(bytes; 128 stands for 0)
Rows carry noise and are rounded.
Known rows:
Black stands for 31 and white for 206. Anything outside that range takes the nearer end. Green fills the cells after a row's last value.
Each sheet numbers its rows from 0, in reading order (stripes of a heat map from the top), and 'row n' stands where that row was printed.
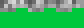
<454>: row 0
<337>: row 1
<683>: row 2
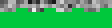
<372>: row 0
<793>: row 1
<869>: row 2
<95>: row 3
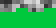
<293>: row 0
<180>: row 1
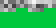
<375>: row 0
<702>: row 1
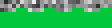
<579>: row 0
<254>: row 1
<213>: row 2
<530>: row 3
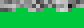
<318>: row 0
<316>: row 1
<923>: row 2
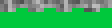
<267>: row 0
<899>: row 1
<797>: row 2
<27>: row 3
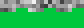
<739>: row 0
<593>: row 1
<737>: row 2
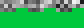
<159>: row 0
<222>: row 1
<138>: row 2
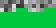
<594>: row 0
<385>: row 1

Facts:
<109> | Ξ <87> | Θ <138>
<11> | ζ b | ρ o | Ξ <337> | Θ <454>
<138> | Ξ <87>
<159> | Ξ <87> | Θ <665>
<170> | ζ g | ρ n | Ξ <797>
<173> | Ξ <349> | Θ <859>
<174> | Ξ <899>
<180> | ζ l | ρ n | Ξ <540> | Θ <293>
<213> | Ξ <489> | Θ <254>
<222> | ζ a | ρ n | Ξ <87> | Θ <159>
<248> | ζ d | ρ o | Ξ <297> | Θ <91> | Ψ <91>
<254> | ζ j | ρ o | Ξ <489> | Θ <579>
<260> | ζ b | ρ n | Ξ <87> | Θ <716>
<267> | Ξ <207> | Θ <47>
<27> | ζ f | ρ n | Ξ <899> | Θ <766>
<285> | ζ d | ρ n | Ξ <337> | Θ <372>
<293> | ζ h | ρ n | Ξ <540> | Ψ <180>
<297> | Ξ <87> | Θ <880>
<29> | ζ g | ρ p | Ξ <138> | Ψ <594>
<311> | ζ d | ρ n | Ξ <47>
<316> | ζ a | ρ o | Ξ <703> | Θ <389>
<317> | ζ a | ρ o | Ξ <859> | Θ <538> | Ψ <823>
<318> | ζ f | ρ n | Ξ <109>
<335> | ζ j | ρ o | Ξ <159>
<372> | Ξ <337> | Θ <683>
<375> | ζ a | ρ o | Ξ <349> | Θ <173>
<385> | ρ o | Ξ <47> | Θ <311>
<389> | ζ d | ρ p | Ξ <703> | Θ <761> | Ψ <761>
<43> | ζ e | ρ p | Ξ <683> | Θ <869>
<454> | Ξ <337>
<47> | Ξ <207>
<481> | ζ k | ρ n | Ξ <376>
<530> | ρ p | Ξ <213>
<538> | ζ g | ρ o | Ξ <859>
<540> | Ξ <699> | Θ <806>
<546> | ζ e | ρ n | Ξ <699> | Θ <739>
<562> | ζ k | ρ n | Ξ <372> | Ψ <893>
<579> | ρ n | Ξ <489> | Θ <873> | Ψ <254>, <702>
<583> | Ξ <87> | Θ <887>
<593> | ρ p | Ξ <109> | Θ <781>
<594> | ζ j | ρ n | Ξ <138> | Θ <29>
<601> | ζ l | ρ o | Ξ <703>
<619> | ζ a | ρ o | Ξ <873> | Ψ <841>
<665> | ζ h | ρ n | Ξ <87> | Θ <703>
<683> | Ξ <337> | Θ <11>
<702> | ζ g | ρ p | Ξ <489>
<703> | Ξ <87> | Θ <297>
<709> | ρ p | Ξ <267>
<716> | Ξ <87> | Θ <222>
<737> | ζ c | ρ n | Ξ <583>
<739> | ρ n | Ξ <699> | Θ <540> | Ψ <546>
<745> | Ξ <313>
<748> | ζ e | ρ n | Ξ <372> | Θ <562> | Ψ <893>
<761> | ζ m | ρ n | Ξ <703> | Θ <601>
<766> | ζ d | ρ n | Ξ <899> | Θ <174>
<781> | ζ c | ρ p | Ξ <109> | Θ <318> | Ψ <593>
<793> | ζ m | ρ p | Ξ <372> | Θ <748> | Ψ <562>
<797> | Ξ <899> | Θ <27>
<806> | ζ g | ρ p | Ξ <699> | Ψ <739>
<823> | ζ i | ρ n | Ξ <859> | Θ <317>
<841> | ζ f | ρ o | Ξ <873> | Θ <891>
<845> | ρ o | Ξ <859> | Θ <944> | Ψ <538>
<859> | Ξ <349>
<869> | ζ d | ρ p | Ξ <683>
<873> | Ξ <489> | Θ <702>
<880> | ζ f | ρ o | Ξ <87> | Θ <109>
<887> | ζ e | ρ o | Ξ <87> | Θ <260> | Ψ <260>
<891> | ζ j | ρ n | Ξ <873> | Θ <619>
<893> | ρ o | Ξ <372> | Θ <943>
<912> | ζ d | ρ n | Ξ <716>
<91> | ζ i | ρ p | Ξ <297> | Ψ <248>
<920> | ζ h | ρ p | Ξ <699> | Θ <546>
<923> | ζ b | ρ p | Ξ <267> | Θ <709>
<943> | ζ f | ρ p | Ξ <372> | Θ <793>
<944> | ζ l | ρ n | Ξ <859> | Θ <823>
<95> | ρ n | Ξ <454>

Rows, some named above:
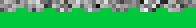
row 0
<859>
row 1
<180>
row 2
<317>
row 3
<806>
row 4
<87>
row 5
<893>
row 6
<248>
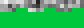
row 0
<538>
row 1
<335>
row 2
<716>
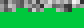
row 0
<285>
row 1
<317>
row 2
<880>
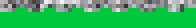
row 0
<248>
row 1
<665>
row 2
<538>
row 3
<709>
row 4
<530>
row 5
<87>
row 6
<11>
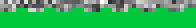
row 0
<546>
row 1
<920>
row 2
<583>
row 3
<880>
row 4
<891>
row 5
<761>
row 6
<737>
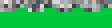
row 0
<841>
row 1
<594>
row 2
<260>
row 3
<944>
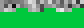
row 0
<845>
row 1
<601>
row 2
<43>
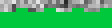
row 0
<11>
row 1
<823>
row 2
<335>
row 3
<683>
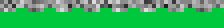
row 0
<619>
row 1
<912>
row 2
<91>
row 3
<546>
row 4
<530>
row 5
<887>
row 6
<481>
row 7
<170>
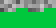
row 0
<859>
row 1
<766>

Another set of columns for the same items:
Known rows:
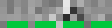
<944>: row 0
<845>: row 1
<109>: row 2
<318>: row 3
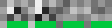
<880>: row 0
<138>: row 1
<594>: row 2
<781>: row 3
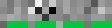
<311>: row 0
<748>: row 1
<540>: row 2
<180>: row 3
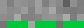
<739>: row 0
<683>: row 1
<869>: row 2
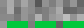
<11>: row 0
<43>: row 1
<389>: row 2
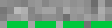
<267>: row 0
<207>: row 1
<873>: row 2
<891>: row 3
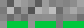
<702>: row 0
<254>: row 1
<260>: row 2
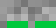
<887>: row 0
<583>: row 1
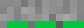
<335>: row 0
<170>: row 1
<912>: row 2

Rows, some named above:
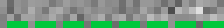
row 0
<923>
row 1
<619>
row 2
<222>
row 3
<318>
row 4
<91>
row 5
<887>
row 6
<254>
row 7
<579>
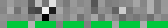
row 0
<601>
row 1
<893>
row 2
<481>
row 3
<920>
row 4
<538>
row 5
<454>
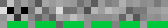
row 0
<793>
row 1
<702>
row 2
<579>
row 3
<254>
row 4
<665>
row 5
<372>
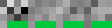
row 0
<562>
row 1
<375>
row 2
<317>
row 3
<546>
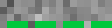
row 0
<593>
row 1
<285>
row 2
<530>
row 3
<859>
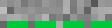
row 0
<293>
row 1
<318>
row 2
<454>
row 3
<546>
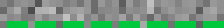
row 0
<823>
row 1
<841>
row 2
<248>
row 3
<709>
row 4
<920>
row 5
<159>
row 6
<737>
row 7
<761>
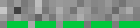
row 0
<806>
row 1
<159>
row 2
<619>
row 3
<95>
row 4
<823>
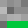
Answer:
<293>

